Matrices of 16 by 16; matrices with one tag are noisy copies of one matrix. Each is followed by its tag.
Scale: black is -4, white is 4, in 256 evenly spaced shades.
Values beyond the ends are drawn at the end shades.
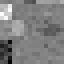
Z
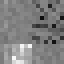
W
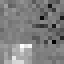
W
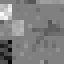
Z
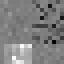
W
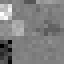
Z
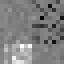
W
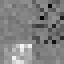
W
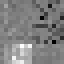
W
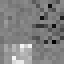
W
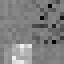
W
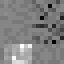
W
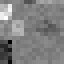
Z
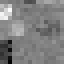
Z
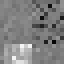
W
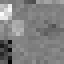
Z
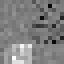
W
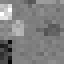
Z
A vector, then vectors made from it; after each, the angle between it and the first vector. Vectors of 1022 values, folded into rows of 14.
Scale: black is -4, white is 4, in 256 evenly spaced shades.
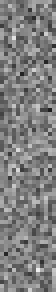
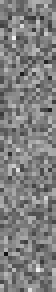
nearly parallel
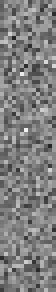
partly opposed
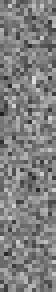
partly aligned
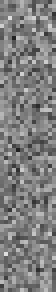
nearly opposite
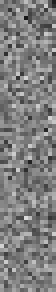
partly aligned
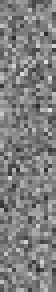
nearly opposite
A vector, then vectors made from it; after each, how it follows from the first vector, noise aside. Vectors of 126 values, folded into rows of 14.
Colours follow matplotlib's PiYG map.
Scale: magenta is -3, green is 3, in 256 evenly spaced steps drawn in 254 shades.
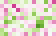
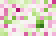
copied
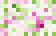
negated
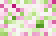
copied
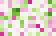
reversed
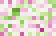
reversed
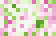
sign-scrambled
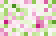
negated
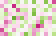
sign-scrambled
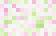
shrunk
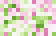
sign-scrambled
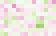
shrunk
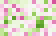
copied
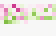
partly zeroed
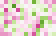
sign-scrambled
